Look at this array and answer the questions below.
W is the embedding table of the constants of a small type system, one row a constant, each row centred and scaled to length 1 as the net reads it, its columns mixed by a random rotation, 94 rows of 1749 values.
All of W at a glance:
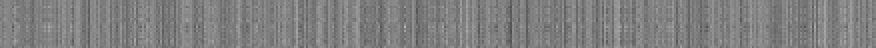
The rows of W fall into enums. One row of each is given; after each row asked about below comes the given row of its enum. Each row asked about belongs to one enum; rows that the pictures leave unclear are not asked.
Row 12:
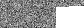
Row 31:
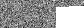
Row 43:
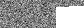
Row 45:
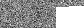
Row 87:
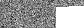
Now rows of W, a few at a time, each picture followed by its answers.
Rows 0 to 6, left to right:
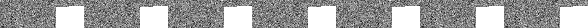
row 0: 87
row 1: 43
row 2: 31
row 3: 43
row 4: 31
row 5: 87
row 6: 87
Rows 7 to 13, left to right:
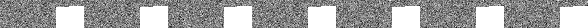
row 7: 43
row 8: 43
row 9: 87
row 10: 43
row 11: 31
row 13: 31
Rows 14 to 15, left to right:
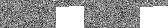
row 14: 31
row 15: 45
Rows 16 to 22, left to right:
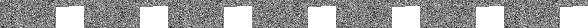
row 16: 87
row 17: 45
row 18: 87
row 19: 43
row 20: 45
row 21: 12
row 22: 87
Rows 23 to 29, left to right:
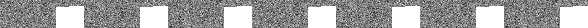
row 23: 43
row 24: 45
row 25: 87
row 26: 43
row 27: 45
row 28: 43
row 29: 87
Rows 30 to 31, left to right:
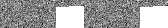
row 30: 31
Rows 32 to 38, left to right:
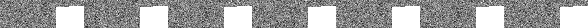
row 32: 43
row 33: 87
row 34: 45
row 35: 31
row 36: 43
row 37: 45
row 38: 43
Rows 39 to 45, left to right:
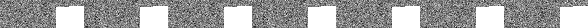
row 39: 43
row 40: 87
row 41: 43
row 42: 87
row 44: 12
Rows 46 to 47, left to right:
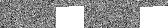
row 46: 87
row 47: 31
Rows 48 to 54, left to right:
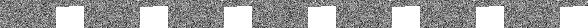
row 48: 43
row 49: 31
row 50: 31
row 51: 45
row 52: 31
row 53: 31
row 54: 31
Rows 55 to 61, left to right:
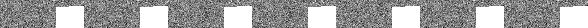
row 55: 31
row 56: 31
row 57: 45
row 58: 45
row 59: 43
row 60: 31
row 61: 31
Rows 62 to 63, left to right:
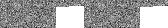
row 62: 12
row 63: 12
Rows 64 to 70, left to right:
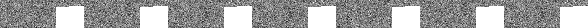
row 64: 12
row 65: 43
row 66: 45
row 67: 45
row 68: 87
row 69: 43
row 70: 45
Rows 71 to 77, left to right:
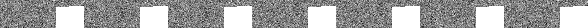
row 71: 31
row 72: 45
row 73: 45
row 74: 43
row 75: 43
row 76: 87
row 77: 31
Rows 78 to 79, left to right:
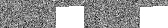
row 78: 31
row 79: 87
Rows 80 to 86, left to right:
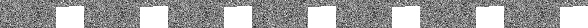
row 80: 45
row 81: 45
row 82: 45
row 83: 87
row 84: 45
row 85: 43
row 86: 45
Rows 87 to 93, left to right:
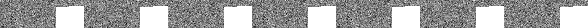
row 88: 31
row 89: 43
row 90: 87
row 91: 87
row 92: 31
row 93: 43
